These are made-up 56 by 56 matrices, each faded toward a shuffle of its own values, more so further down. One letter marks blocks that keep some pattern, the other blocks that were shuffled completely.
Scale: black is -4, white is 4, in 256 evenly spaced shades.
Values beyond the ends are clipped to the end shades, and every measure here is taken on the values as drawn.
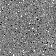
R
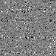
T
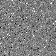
R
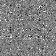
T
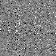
T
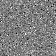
R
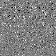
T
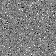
R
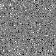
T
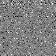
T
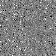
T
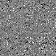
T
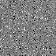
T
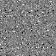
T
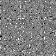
T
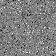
R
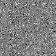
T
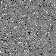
R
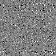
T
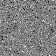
R
